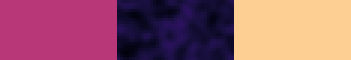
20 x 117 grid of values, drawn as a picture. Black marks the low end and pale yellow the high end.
The table splits into one row of 3 panels. Panel 1,1: middling, flat. Panel 1,2: very low, blotchy, faint in contrast. Panel 1,3: very high, flat.
